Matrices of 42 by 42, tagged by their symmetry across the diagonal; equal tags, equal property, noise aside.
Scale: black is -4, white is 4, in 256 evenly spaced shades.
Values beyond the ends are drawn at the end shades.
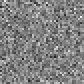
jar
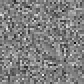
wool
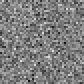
jar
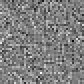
wool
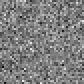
jar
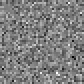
wool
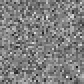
wool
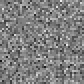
wool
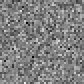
jar
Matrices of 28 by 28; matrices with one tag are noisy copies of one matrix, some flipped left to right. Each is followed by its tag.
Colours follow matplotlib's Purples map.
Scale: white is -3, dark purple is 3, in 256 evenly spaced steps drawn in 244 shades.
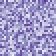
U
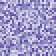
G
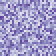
G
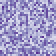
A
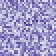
U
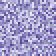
G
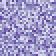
G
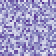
U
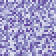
U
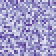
U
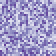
A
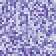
A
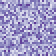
G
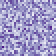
U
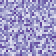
U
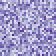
G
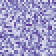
U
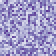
A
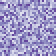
G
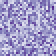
A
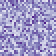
U
